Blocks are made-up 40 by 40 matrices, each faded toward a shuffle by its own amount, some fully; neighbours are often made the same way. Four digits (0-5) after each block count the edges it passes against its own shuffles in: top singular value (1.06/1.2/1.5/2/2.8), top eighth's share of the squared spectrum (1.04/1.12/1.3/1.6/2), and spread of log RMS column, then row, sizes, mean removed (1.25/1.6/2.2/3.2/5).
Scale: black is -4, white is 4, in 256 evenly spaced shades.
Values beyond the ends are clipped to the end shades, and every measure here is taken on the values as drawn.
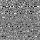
2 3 0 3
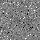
0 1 0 0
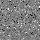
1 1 0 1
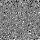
1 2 0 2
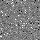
0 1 0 1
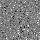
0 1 0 0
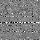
3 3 0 3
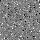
0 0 0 0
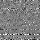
3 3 0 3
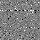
2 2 0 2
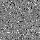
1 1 0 1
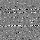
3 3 0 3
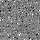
2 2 0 1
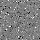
2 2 0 1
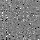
2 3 1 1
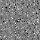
2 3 1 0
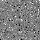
1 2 1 0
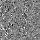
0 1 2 0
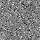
0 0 0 0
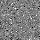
0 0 0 0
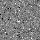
1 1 1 0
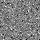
0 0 0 0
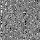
2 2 2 0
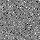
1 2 0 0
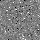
0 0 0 0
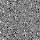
1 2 2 0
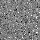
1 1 1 0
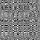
4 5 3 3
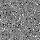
1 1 0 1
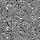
1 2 1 0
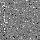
1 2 1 0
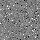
0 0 0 0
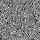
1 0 0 0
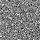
1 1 0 0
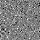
3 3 0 0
